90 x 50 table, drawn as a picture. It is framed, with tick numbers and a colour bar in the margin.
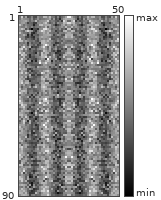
No row or column stands out. The histogram is bell-shaped. No overall slope runs across the table. Upright stripes repeat 4 times across the table. On average the colour sits 50% of the way up the scale. It is mirror symmetric from left to right.
